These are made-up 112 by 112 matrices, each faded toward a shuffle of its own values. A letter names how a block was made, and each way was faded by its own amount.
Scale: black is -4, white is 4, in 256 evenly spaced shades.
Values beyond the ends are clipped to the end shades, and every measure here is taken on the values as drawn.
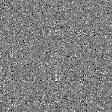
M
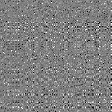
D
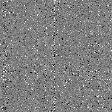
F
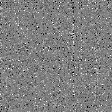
F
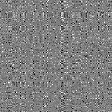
D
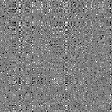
D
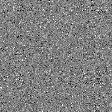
M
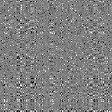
D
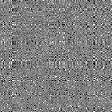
D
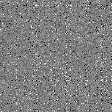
F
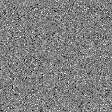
M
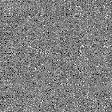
M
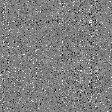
F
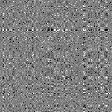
D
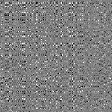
D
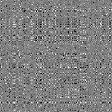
D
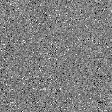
M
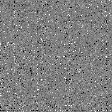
F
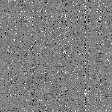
F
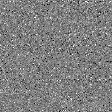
M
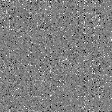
F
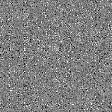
M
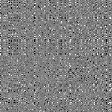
D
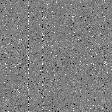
F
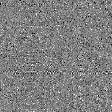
M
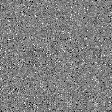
M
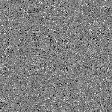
M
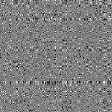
D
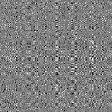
D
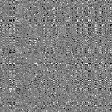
D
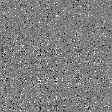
F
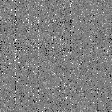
F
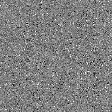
M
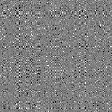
D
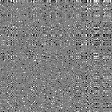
D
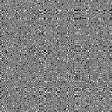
D
